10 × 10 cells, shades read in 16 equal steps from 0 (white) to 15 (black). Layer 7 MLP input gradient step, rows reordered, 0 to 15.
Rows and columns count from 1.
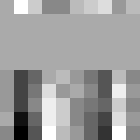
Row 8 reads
6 11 7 1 3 7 8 9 3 7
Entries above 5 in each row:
3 0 0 0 0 7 7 7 6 7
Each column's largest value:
7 15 10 7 7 7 9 12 6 7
